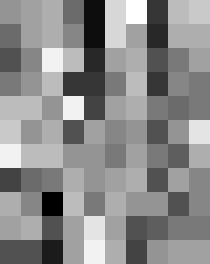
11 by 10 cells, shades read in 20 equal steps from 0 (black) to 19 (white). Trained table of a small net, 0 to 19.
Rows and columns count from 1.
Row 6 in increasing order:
6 6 10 11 11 11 12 13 15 17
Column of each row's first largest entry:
7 6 3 3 4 10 1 4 4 5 5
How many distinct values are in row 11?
7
